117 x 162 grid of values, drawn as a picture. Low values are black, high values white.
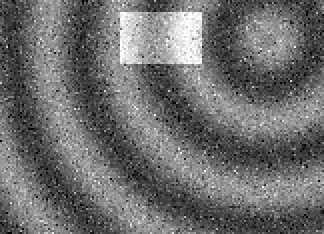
Odd patch: higher, in the top middle. Rings: centred on the top right. Ninth with the highest average: top middle. Slope: none.
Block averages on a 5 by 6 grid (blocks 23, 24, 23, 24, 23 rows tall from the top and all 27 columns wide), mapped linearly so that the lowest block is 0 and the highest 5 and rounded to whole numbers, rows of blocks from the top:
104511 / 103300 / 012022 / 120211 / 202011
